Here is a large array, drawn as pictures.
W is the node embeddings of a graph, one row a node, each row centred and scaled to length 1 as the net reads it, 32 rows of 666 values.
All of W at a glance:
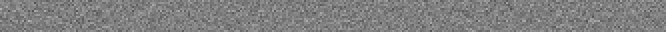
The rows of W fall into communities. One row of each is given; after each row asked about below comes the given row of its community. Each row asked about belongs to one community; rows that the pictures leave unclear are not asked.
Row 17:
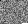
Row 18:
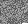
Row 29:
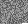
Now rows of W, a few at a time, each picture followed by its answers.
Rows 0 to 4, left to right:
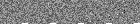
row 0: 18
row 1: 17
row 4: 18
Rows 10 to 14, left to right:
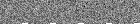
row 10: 18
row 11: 18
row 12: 17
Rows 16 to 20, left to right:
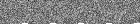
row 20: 29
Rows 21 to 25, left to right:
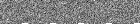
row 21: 29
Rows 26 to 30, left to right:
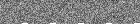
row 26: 17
